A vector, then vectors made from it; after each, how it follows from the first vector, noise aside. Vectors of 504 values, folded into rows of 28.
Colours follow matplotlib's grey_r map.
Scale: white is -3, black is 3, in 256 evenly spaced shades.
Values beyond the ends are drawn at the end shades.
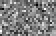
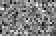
negated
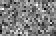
negated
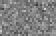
shrunk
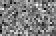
negated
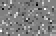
partly zeroed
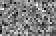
negated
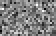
negated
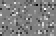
partly zeroed
